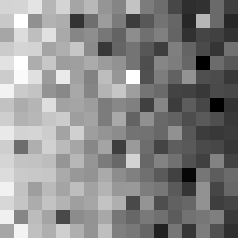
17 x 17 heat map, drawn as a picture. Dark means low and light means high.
No regular stripes run through it. There is an overall slope up to the left. The ninth with the lowest average is the middle right. No row or column stands out.
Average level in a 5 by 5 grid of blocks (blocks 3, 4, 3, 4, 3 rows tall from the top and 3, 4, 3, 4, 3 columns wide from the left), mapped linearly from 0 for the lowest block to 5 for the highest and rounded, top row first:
5 3 2 1 1 / 5 3 3 1 0 / 4 4 2 1 0 / 4 4 3 1 1 / 4 3 3 1 1
